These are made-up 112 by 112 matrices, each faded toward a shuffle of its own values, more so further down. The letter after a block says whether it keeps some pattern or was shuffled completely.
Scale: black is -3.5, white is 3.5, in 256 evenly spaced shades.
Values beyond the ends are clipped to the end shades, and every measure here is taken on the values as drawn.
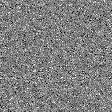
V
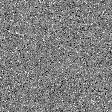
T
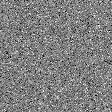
T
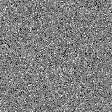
V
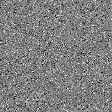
V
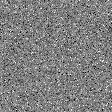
T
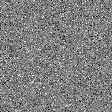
V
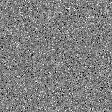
V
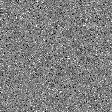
V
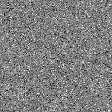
V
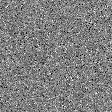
T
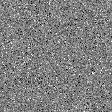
V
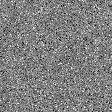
T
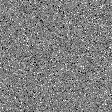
T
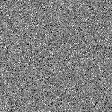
V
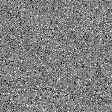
V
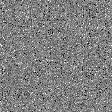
V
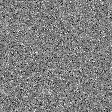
T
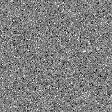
V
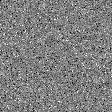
T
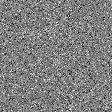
V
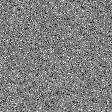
T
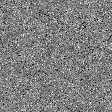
T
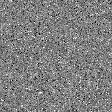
V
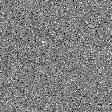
V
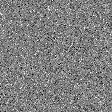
V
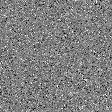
T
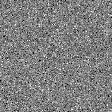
V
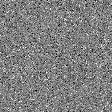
V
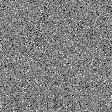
V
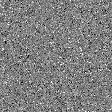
V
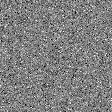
T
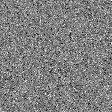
T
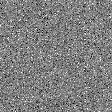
V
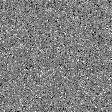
T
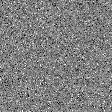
V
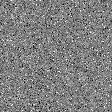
T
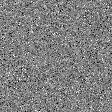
T
